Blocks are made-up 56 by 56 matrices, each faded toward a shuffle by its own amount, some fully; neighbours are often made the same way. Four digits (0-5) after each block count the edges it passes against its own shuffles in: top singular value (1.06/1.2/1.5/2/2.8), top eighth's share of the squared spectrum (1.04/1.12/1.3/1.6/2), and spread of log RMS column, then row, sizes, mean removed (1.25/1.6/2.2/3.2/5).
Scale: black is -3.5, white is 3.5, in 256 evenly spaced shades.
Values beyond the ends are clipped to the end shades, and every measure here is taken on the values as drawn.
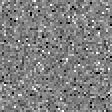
2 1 0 0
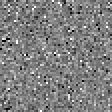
2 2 1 0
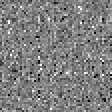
3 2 1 1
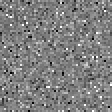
0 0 0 0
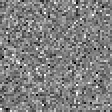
2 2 1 0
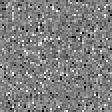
0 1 0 0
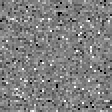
1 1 0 0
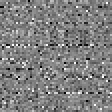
3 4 1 3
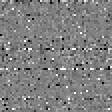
2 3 1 2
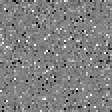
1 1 0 1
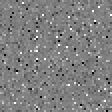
1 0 0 0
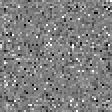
1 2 1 2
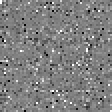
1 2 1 1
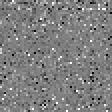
2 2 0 1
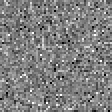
0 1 0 0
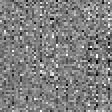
3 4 3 0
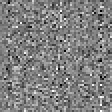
3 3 3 1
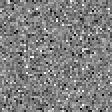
1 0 0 0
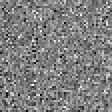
2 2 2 0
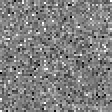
0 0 0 0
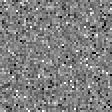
0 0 0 0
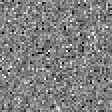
0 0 0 0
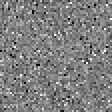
0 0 0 0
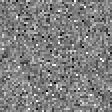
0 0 0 0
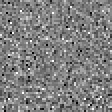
3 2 1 0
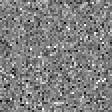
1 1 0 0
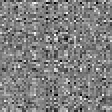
4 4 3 2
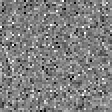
3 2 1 0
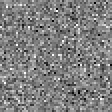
3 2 0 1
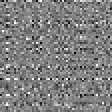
4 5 3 3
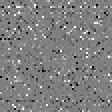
3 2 0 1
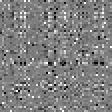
4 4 2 2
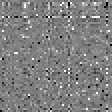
4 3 1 2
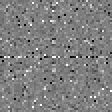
3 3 0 1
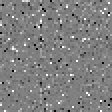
2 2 0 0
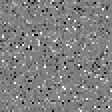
1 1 0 0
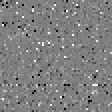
2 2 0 1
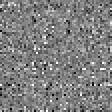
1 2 2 2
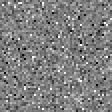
0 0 0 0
